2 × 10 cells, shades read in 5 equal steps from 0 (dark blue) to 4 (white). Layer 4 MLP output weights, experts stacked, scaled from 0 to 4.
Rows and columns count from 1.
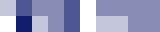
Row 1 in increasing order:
1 1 2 2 2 2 2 2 3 4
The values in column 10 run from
2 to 2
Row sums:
21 24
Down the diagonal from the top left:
3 0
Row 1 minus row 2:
-1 1 -1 0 0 0 -1 -1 0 0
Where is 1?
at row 1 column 2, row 1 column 5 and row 2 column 5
